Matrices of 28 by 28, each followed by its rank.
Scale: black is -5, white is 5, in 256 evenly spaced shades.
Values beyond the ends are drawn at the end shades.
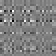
two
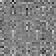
five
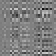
two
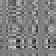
two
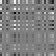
one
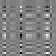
one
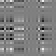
one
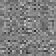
five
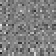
five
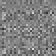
five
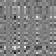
two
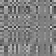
two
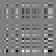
one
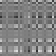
one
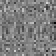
five
